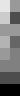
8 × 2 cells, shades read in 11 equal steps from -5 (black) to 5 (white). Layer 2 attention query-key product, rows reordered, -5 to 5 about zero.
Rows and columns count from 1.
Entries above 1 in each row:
1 1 0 1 0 0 0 0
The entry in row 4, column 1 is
2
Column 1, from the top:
4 3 1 2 1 0 -2 -5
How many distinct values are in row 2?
2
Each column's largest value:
4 1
